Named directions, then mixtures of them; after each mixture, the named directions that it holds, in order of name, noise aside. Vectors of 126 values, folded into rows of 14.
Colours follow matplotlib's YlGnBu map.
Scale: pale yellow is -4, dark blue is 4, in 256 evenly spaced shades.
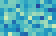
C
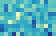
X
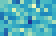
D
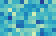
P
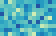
C, D, P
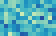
C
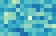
C, D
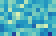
P, X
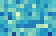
D, P, X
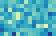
P, X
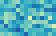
C, D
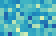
C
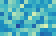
C, P, X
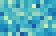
C, D, X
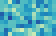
D, P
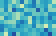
D, P, X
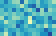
D, P, X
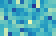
C, D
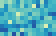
C, D, X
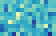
X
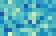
C, D, P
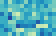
D, P, X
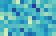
D
